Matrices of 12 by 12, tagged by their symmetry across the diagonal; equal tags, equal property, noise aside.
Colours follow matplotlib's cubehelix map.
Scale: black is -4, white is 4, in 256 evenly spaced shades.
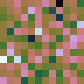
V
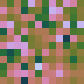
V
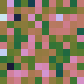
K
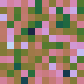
K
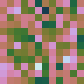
K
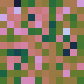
K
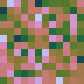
V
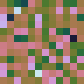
V
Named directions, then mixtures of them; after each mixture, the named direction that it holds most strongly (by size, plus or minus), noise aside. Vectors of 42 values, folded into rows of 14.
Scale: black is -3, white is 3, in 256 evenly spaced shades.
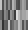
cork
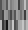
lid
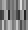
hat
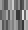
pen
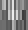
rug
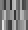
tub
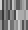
cork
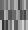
lid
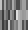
cork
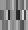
pen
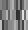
pen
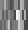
pen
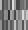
cork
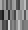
cork
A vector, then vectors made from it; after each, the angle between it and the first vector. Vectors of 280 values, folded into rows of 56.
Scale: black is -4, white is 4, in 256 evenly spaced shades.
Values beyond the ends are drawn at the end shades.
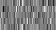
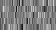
nearly opposite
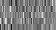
orthogonal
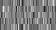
nearly opposite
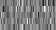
nearly parallel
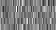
nearly parallel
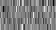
nearly parallel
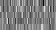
partly aligned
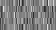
nearly opposite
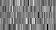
partly aligned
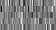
orthogonal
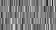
partly opposed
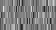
nearly opposite
